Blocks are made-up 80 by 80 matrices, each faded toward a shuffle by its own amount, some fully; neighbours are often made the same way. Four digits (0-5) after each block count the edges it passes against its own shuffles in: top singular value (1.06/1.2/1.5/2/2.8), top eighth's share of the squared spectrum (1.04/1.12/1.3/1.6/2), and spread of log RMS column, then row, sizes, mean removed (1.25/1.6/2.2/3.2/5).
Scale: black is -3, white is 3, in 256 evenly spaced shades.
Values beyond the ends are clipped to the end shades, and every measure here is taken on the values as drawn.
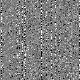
2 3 3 0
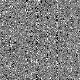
1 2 3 0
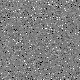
2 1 0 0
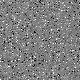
3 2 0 0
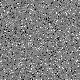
2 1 0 0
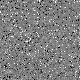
2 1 0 0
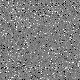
2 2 0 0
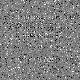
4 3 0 2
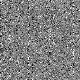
1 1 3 0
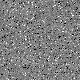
0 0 0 0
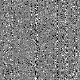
2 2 3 0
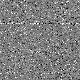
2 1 0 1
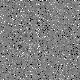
1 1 1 1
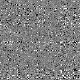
2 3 3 3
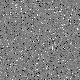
0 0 0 0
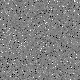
0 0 0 0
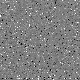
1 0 0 0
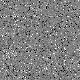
1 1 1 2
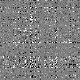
2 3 3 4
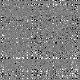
2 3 3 3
